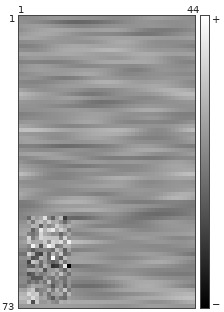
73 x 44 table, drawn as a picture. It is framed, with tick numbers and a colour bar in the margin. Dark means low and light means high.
Odd patch: rougher, in the bottom left. Histogram: heavy tails on both sides. Grain: streaks across. Roughest part: bottom left. Slope: none.
